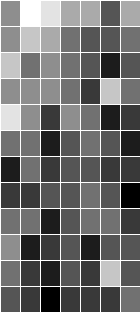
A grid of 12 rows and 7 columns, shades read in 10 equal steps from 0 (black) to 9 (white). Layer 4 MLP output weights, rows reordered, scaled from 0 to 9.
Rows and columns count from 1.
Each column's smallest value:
1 1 0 2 1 1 0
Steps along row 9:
same down up up same down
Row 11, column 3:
1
